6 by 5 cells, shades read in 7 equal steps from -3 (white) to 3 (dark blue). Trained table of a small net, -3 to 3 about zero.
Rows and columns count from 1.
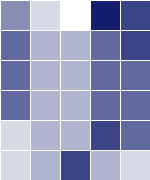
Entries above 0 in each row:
2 3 3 3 2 1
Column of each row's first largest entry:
4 5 1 1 4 3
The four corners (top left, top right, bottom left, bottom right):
0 2 -2 -2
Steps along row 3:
down same up same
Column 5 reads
2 2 1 1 1 -2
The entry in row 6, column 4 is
-1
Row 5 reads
-2 -1 -1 2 1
